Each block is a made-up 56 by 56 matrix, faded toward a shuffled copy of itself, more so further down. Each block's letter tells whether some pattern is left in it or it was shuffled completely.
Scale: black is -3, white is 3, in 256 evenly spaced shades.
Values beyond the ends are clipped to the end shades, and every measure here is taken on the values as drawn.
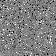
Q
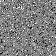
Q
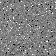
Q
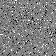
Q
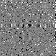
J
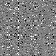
J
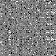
J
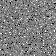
Q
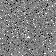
Q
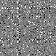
J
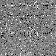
J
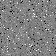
Q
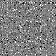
J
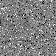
Q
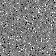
Q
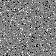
Q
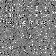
J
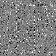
J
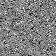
Q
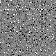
J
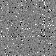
J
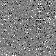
J
